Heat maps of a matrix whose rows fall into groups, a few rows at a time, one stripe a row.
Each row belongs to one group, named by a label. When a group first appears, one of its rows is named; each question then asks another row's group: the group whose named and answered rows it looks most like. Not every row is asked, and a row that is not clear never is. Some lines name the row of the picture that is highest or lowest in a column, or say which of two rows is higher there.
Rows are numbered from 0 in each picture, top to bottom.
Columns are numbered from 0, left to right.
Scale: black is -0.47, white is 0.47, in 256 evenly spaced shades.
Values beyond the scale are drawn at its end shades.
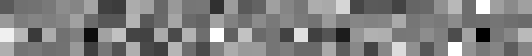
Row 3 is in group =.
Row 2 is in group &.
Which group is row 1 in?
=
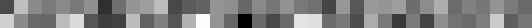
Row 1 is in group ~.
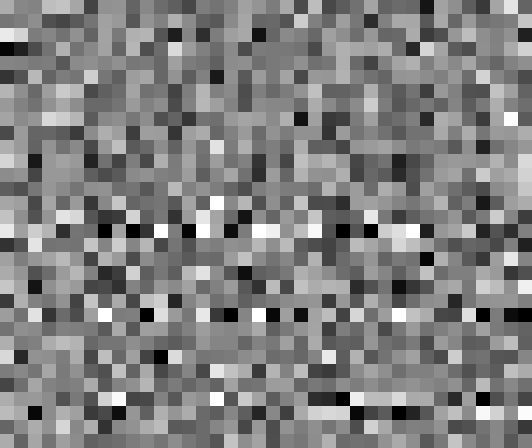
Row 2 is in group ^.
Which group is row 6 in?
~
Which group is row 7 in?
~
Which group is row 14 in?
&
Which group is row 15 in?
~
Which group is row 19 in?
~
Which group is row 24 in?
~
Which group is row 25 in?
=
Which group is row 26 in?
&
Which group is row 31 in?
=
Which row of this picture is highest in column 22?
16
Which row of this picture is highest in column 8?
28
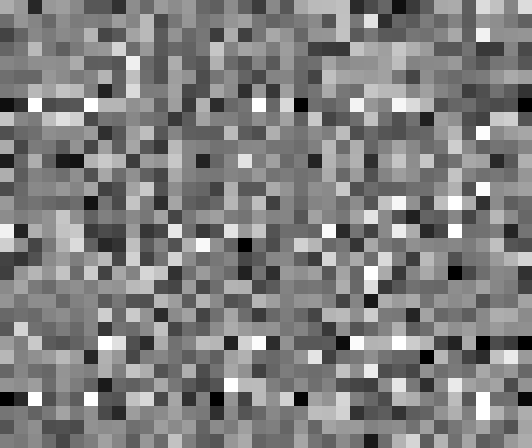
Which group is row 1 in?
^
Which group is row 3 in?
&
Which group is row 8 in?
~
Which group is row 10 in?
=
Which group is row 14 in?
=
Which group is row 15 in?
~
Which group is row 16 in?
=
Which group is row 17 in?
~
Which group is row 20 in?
^
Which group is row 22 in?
^
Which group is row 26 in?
^
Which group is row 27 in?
=
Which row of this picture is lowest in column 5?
11
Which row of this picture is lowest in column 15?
28
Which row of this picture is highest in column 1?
23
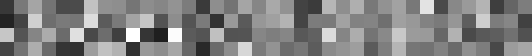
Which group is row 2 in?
=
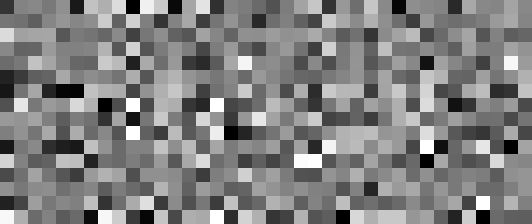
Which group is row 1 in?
^
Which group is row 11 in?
~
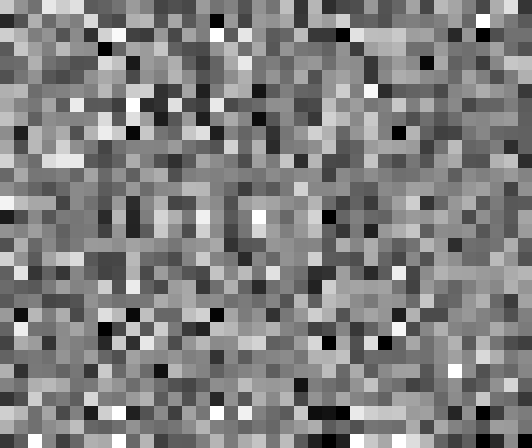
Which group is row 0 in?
~
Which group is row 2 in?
&
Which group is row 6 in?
^
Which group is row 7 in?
=
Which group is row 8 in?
^
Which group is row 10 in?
=
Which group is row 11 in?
~
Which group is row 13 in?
~
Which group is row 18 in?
~
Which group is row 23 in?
=
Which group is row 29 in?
&
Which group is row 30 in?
~
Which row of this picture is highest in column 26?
6
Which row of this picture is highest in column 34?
1
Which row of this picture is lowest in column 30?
4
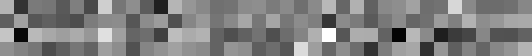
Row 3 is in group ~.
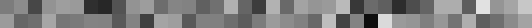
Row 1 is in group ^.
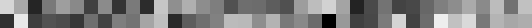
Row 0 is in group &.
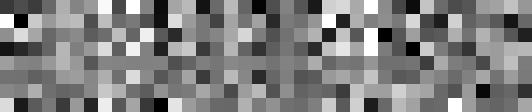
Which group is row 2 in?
^
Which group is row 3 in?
^
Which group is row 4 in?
~
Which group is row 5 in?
^
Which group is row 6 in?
&
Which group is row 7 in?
=
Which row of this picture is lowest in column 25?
2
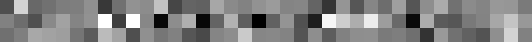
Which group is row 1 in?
^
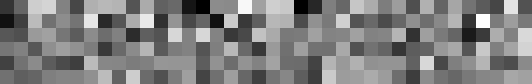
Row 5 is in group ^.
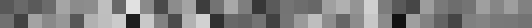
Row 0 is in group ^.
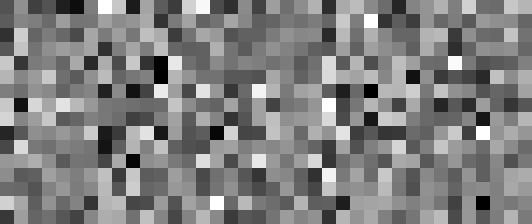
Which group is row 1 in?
^
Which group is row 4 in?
=
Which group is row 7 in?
=
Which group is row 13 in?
^
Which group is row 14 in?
&
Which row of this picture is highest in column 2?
7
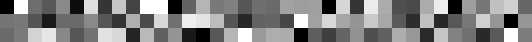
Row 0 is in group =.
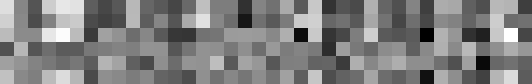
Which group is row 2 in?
~
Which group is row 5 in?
~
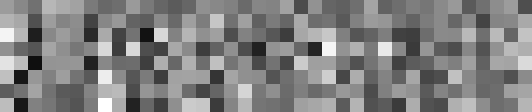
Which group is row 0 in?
~
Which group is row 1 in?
&
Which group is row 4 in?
&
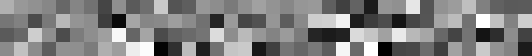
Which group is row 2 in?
&
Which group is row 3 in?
^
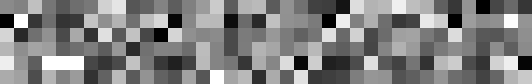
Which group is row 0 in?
&
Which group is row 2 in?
=
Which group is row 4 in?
~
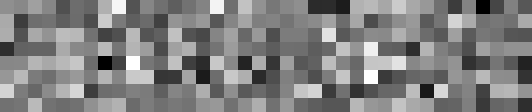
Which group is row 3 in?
^
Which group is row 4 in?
=
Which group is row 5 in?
^
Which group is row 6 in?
~
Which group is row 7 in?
&
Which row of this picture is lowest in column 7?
4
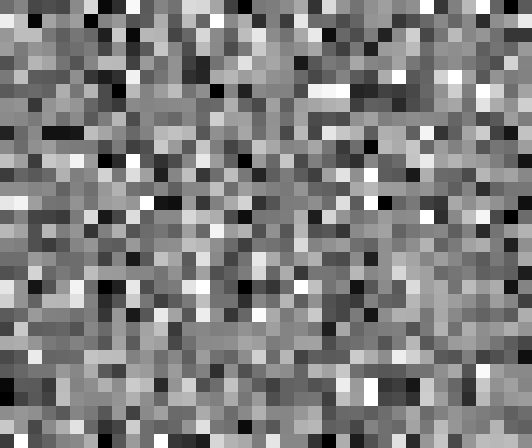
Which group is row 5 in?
=
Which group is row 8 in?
&
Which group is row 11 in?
~
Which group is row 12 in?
^
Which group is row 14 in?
^
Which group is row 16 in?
&
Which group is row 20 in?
~
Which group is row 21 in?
~
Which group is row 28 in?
^
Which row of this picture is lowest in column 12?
14
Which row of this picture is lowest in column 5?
9
